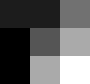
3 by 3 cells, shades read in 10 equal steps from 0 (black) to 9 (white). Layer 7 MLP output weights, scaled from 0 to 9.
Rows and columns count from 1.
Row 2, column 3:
6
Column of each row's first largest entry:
3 3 3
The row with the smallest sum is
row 1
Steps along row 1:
same up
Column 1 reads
1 0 0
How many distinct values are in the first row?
2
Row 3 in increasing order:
0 6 9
